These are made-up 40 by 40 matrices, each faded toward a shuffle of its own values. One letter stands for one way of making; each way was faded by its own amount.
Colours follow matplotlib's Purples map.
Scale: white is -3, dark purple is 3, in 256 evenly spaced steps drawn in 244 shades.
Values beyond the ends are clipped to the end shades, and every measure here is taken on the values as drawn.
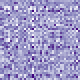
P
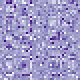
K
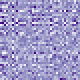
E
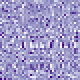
K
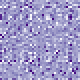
K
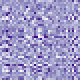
E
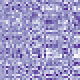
E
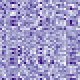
P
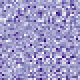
K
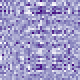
E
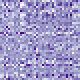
E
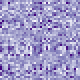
P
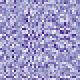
P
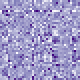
K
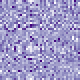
K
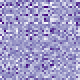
E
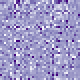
K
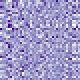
P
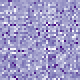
K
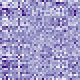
P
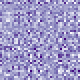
P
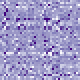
K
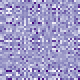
E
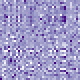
K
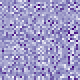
K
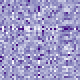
E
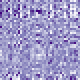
P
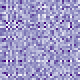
P
